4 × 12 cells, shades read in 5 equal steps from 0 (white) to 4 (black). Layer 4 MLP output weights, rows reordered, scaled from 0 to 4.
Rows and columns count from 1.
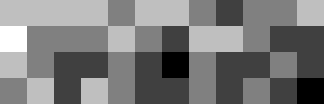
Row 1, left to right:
1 1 1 1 2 1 1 2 3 2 2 1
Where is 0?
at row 2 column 1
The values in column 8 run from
1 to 2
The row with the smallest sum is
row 1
